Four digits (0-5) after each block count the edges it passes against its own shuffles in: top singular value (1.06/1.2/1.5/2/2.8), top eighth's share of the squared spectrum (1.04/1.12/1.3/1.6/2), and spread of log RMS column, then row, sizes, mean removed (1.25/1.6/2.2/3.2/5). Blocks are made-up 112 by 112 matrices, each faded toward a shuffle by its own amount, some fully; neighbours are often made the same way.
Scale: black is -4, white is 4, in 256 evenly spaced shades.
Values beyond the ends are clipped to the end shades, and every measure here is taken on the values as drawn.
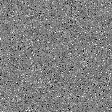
0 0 1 0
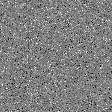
0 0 0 0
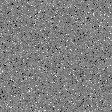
0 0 0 0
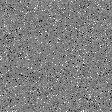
0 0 0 0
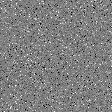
1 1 0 0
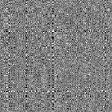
5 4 3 3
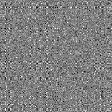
5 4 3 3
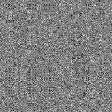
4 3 2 2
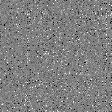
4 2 2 1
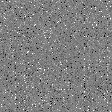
3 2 1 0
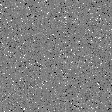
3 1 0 0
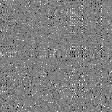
4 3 2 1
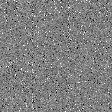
3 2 1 0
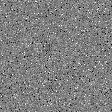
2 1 0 0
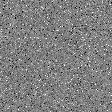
1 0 0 0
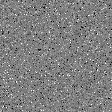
2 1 0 0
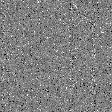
1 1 2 0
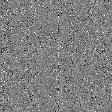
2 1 2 0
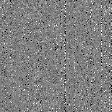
2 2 3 0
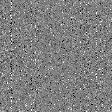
2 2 3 0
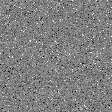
0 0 0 0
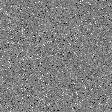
0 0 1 0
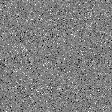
3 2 0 1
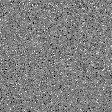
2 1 0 0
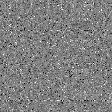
4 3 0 1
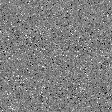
3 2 0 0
